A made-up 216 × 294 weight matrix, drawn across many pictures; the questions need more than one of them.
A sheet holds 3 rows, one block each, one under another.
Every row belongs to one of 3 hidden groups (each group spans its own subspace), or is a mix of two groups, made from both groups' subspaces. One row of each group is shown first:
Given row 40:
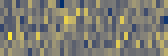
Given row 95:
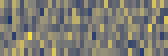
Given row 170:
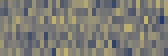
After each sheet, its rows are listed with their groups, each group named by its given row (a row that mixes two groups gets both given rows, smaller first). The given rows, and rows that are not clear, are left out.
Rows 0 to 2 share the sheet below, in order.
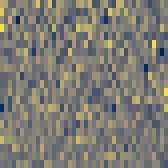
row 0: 40 and 95
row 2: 40 and 95
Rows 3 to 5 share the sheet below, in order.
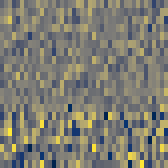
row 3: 95
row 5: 95
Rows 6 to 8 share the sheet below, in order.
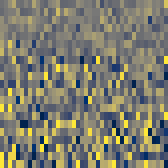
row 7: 40 and 170
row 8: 170
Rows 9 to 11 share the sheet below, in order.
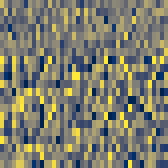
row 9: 40
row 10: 95
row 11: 95
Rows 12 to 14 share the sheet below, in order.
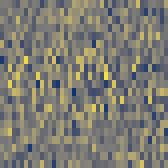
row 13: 40
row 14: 95
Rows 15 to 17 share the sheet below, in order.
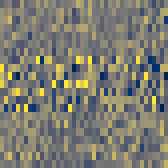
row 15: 95
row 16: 95
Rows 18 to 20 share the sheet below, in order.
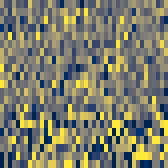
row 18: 40
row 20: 170
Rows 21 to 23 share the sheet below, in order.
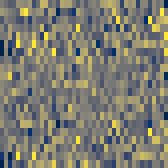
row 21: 170
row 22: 95
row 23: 170
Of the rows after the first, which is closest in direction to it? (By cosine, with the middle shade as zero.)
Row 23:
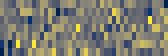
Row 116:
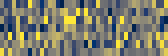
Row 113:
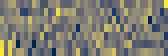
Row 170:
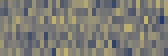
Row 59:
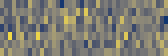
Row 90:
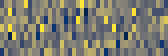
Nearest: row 90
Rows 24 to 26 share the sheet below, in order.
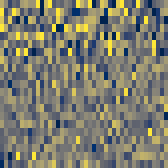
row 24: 95
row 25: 40
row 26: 170
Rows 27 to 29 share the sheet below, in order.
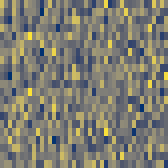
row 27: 95
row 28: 95
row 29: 40
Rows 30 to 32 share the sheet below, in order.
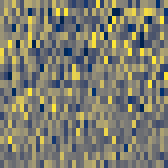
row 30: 170
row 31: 95
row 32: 40
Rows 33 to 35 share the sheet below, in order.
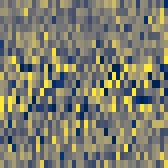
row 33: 170
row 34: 170
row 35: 40
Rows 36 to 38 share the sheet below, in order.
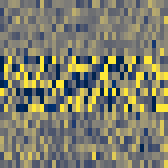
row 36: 95
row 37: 95
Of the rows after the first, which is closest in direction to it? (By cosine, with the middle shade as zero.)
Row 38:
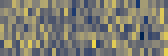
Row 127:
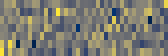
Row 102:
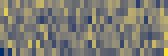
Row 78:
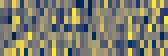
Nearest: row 102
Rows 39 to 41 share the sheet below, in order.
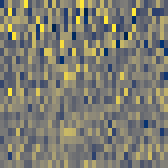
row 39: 40
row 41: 40 and 170
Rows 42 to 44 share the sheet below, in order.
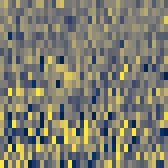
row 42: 40
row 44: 40 and 95
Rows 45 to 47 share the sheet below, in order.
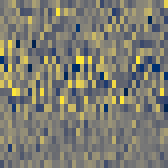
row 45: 170
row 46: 40 and 95
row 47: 40
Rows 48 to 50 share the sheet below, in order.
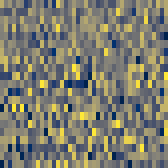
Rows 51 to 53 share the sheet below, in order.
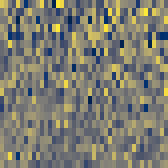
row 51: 40
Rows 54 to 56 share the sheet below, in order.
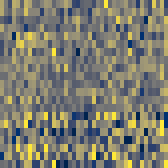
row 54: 95 and 170
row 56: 170
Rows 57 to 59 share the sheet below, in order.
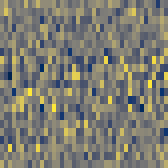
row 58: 95
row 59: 40
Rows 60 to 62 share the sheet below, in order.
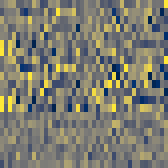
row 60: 170
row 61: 170
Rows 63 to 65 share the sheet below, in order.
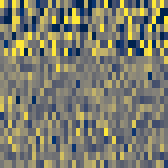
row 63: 95
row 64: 170
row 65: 40
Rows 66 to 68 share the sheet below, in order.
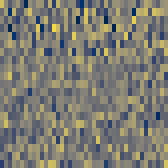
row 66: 40
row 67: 95
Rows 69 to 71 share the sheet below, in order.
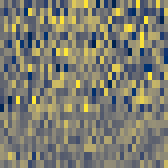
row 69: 170
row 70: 170
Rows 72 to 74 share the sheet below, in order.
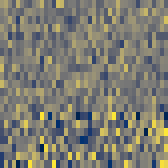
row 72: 40
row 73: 95
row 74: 95 and 170
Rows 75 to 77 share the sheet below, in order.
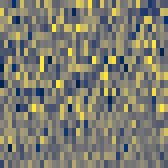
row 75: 95 and 170
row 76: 95
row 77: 40
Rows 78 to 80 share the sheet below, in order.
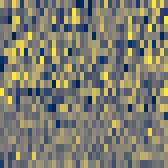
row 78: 95
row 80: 170
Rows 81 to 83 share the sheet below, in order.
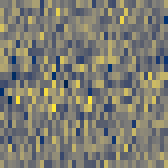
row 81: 95 and 170
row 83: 40
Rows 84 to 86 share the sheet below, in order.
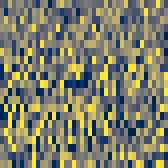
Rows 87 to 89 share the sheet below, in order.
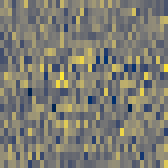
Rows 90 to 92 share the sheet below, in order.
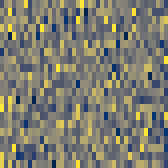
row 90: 40
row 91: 170
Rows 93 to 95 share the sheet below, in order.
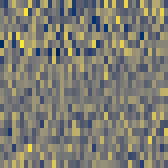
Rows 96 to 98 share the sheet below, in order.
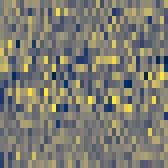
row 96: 170
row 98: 170
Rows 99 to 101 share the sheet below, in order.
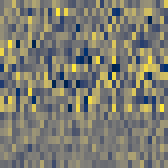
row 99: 170
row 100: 95 and 170
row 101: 95
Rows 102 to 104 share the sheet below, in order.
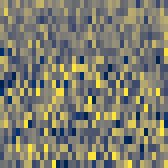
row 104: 170
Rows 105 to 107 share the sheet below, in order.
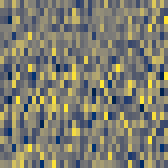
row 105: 95
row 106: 95 and 170
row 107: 95
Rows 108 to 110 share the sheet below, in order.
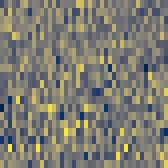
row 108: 40 and 95
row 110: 40
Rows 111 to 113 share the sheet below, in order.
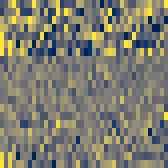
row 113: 170
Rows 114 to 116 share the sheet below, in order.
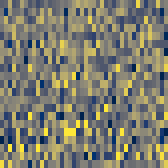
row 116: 40
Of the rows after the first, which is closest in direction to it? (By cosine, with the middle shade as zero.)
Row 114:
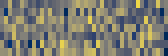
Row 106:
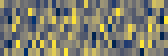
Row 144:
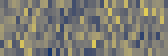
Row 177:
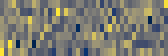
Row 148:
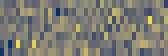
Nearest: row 106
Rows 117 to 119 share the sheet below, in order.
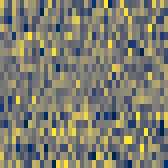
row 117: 95
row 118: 170
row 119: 170
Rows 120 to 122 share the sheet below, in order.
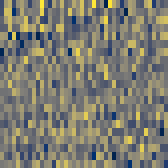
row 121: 40
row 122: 170
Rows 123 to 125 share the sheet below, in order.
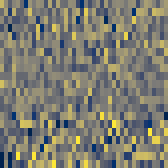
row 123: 40
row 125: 170
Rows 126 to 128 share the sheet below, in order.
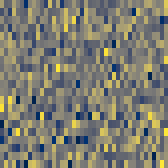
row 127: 170
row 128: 95
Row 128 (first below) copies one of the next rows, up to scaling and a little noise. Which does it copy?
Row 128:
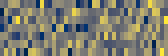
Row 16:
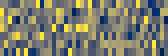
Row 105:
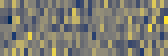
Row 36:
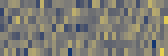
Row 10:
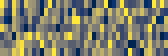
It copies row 36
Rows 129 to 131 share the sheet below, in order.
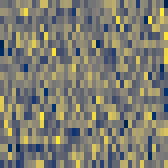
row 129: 170
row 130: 170
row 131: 40 and 95
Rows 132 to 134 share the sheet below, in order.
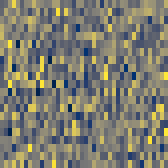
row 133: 40 and 95
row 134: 95
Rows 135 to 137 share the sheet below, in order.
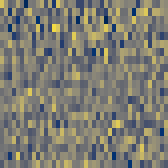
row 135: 40
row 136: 95
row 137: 170
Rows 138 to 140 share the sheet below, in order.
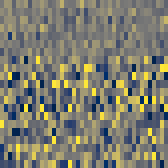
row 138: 40
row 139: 40 and 95
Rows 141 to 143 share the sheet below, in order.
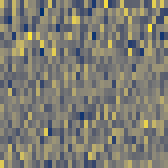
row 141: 95
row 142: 40
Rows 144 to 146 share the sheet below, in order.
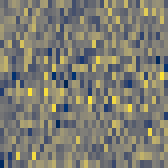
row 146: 170
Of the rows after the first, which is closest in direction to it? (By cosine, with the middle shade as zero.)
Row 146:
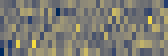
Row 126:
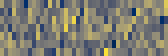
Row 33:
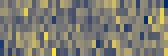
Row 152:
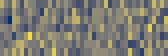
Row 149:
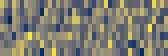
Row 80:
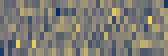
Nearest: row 80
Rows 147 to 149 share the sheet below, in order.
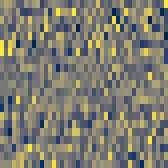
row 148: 170
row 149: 95
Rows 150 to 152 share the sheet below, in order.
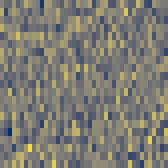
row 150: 40 and 95
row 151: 40
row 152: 95
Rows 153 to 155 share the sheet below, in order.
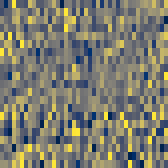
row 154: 95
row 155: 95
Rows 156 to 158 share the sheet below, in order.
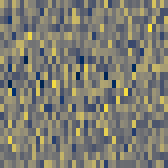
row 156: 95
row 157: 40
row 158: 40
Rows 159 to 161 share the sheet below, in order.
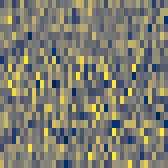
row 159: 95
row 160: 40
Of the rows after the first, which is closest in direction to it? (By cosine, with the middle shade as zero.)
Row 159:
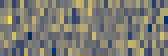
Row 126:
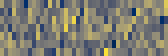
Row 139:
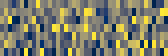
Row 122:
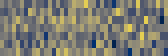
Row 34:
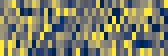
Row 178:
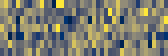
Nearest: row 139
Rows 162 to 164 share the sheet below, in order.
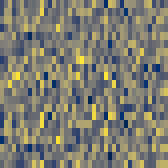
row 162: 95
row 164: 95
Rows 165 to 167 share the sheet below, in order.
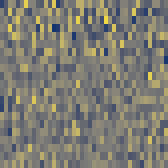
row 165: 40
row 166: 170
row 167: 95
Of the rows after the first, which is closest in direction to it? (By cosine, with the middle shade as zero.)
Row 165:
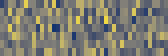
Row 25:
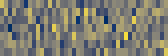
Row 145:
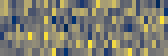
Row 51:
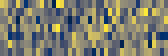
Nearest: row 145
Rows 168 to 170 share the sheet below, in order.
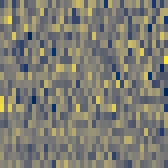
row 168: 95
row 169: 170
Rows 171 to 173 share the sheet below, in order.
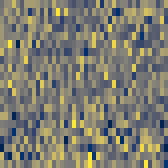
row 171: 170
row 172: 40
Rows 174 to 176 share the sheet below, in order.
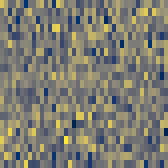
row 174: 40
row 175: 170
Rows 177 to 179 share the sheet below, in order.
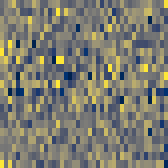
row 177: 170
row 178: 40
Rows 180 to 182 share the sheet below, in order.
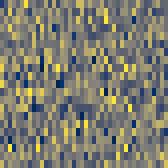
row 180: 40
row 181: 95 and 170
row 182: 40
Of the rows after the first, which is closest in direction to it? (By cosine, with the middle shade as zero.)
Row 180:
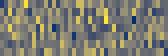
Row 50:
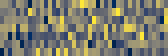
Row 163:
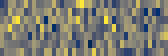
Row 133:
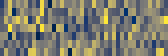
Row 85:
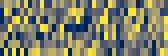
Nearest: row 163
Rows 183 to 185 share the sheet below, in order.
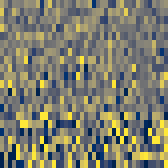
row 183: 95
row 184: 40
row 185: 170
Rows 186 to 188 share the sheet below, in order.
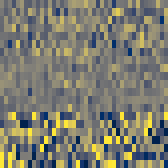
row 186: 170
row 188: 170
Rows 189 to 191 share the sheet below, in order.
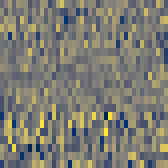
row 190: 170
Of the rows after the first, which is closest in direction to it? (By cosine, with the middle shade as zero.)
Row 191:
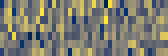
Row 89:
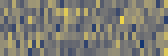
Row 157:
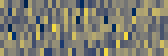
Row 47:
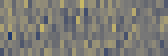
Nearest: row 47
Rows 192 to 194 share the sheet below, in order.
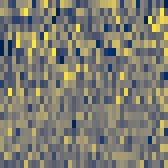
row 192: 170
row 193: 40
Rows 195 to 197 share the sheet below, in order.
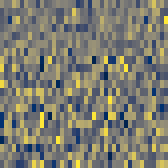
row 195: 95
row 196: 95
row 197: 95
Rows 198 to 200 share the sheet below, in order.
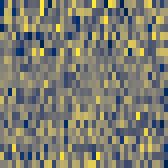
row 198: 95
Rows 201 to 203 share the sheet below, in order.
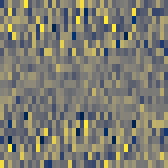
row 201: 40
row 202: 95 and 170
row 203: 40
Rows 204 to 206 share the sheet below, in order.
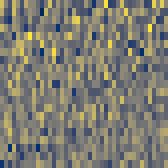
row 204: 95
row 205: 40
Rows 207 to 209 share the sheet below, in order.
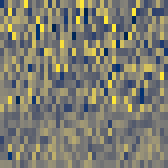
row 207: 40
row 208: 170
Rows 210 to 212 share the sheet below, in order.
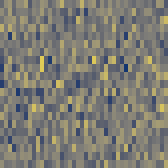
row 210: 40
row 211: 95
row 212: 40
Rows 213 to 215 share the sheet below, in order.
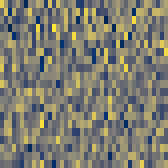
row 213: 40
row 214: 95
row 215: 95
